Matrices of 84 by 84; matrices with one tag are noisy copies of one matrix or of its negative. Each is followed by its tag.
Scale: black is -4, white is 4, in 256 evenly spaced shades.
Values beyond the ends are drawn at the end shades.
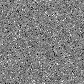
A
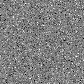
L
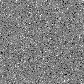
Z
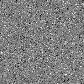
Z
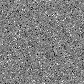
A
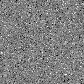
Z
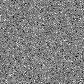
L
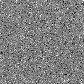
Z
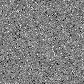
A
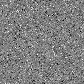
A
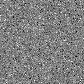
L
